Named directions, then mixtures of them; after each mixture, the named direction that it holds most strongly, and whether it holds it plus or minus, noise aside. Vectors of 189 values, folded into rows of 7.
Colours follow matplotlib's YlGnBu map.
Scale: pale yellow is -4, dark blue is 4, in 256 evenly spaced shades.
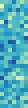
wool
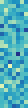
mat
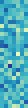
mat, minus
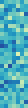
mat, minus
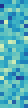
wool, minus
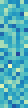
mat, plus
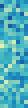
wool, minus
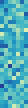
mat, minus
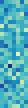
mat, minus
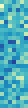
wool, plus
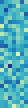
mat, minus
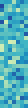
wool, minus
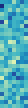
wool, minus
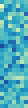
wool, plus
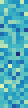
mat, plus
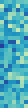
wool, plus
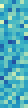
wool, plus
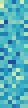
wool, plus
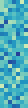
mat, plus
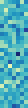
mat, plus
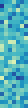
wool, minus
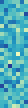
mat, minus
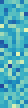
mat, minus
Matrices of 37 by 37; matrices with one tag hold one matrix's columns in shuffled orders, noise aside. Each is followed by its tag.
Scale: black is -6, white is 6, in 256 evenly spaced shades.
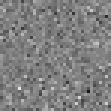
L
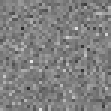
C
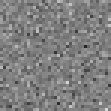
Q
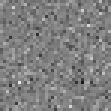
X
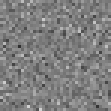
Q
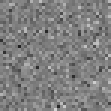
Q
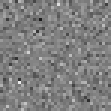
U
